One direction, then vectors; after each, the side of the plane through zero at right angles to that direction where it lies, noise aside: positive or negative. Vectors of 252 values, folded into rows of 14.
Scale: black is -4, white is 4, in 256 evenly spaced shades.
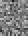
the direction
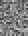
negative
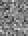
negative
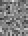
negative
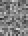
negative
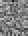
positive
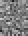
positive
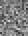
negative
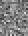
negative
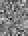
positive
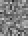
positive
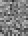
positive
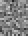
positive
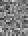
negative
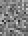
positive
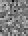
positive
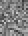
negative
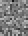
positive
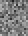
positive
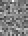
negative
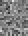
negative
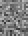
positive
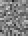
positive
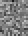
positive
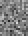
positive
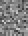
negative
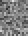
negative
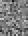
positive
